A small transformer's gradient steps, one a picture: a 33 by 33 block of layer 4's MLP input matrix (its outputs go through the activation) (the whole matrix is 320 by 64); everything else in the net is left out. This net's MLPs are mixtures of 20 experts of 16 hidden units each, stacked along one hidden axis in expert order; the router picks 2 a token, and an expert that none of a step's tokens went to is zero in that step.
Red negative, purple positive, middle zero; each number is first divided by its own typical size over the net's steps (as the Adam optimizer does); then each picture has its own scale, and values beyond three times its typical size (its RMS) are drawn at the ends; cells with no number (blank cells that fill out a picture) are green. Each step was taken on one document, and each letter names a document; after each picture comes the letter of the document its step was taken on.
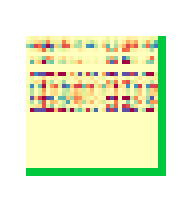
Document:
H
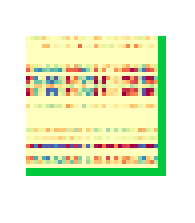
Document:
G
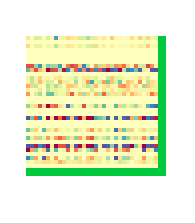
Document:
G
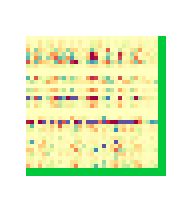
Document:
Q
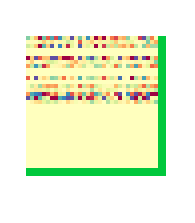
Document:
H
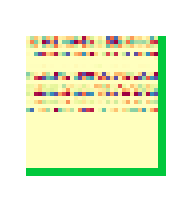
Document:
H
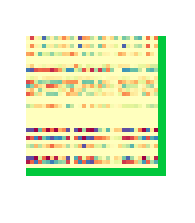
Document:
G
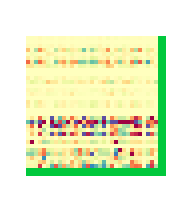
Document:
Q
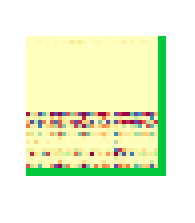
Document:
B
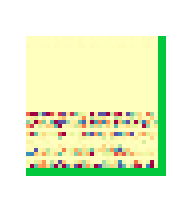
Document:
B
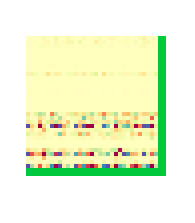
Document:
B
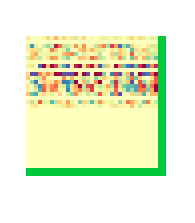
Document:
H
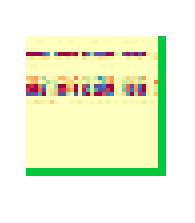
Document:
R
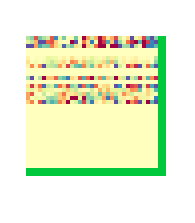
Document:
H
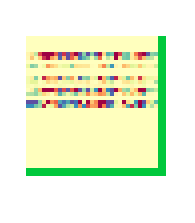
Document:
R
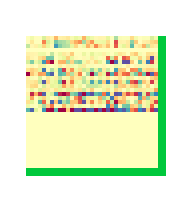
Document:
H
